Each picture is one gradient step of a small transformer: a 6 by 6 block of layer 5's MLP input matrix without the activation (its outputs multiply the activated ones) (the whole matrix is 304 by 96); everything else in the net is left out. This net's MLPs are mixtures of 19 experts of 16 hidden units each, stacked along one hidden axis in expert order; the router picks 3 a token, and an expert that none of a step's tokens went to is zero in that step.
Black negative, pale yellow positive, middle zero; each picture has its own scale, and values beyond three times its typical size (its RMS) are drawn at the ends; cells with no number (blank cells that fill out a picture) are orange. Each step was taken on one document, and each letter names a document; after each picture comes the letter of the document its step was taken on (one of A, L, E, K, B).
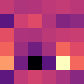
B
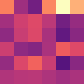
B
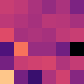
B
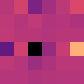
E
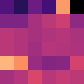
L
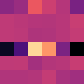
E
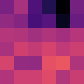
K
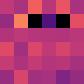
K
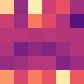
K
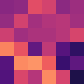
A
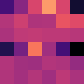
E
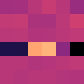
E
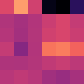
B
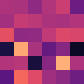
A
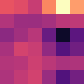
B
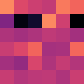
L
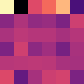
K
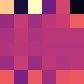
K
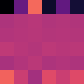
B
